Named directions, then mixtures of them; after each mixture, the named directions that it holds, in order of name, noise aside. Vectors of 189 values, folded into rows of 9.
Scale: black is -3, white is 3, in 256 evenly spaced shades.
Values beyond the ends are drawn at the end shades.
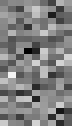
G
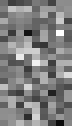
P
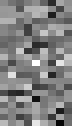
G, P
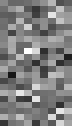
G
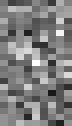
P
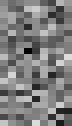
G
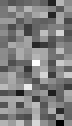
G, P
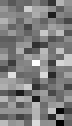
G, P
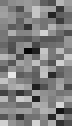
G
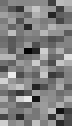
G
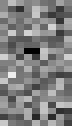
G, P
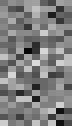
G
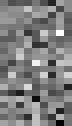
G, P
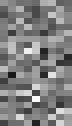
G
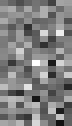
G, P
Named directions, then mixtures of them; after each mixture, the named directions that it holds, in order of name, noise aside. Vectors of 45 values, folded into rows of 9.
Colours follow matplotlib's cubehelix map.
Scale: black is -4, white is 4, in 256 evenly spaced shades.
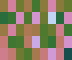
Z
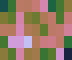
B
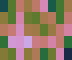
B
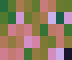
B, Z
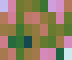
B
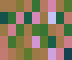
Z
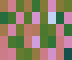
Z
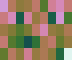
B, Z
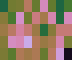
B, Z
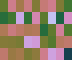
B, Z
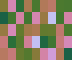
Z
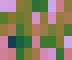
B, Z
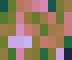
B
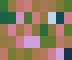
B, Z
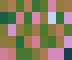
Z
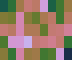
B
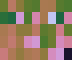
B, Z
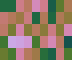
B, Z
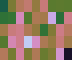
B, Z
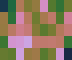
B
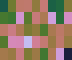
B, Z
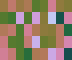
Z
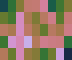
B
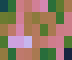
B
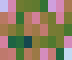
B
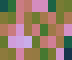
B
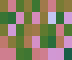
Z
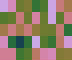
B, Z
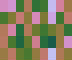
B, Z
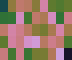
B, Z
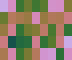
B, Z
